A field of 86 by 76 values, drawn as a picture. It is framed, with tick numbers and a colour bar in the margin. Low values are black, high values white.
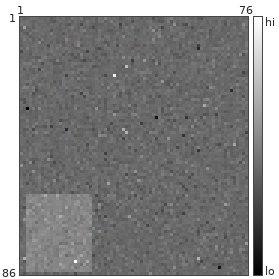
The values are skewed, with a long tail toward high values. The halves do not mirror each other. There are no regular stripes. The bottom left is the ninth with the highest average. In the bottom left lies a patch that is higher than the rest.
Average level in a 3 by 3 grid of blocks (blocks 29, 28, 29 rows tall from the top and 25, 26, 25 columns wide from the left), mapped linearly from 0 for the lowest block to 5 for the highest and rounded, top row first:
0 0 0 | 0 0 0 | 5 0 0
